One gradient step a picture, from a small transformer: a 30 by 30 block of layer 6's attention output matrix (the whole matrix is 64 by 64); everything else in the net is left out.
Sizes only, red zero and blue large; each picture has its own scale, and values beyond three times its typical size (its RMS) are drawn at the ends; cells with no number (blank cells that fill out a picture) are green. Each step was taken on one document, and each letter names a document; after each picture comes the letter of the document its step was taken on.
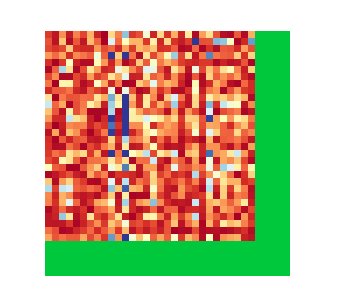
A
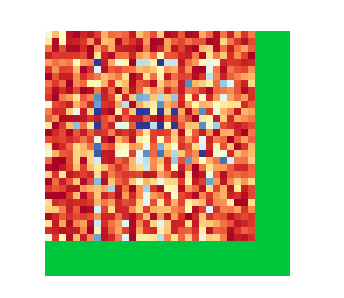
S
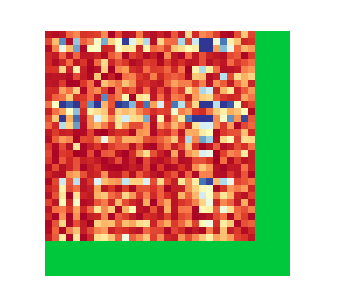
S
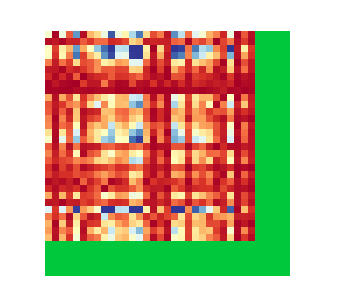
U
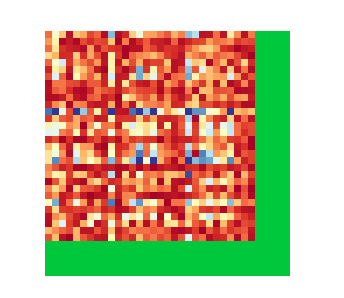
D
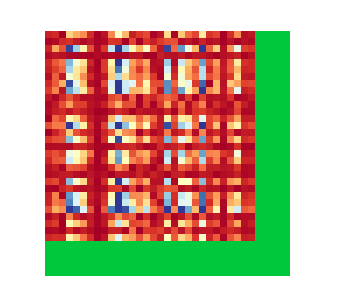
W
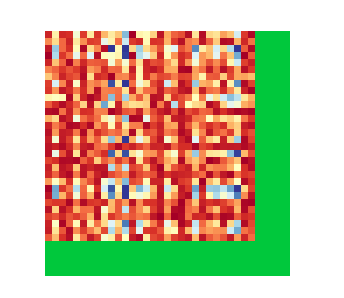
A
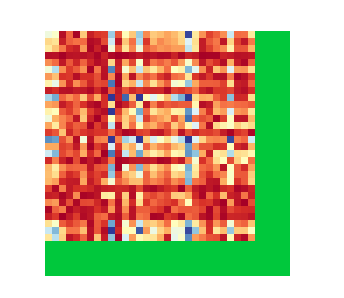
D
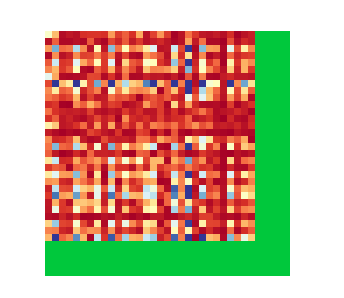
D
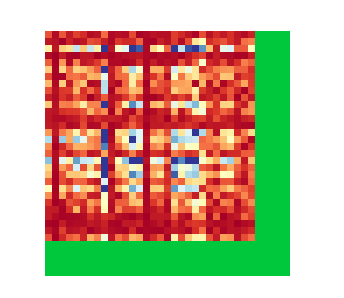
U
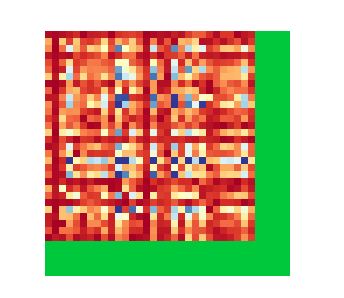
U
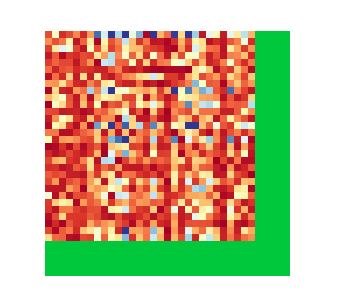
A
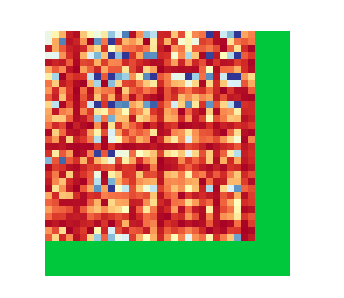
A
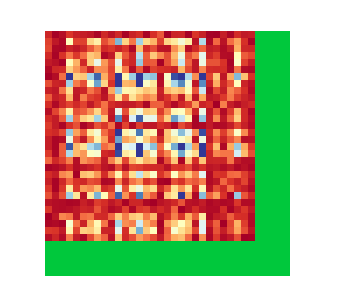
W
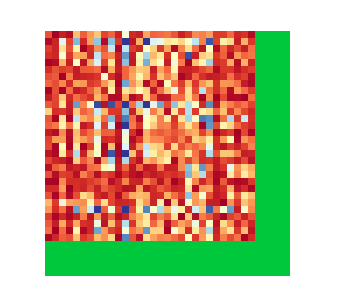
S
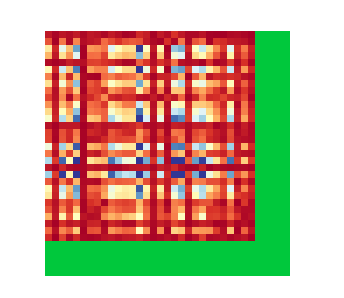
U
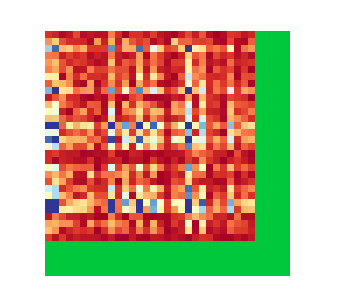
D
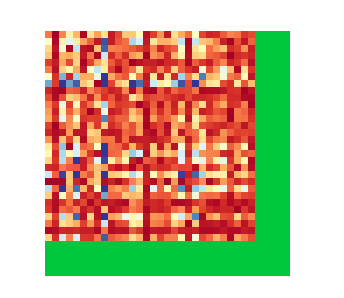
U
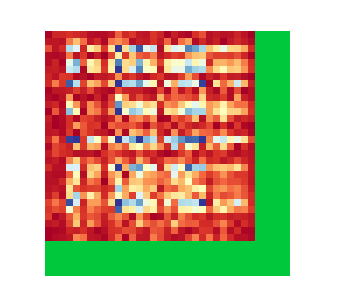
W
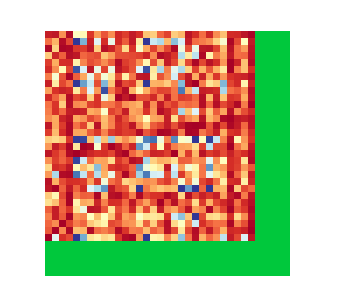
S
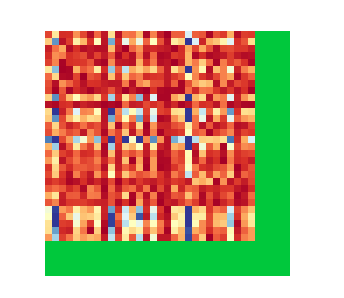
D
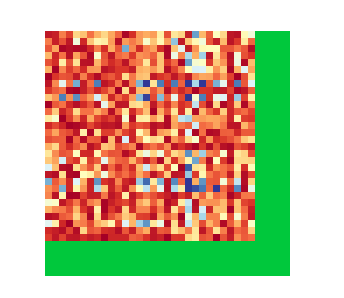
S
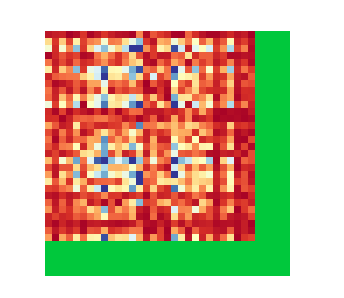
U
